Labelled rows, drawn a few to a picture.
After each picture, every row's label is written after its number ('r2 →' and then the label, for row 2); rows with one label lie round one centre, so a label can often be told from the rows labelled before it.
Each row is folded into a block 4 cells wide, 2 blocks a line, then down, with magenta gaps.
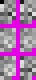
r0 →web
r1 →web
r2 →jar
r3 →jar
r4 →jar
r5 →web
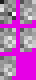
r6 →web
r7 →jar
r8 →jar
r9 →jar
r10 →jar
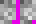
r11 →jar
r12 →jar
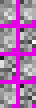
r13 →jar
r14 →jar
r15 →jar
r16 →web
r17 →web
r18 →jar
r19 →jar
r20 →web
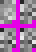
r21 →jar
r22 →web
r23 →web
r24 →web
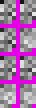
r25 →web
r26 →web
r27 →web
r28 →jar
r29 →web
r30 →web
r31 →jar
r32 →jar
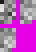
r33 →web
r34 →jar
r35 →jar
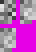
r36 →web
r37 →jar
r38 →jar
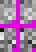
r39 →jar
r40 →jar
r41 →web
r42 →web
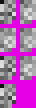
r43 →web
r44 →jar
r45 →jar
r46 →jar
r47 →web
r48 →jar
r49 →web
